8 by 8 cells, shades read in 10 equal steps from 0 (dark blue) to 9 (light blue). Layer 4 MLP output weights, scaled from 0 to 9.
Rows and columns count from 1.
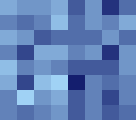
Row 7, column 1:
5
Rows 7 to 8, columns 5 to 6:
3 5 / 3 5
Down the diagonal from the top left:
7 4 3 7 3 5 2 4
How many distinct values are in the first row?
5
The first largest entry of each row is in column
1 4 1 3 1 4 2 4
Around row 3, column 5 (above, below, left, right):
4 5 4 4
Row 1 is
7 6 6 7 3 6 1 4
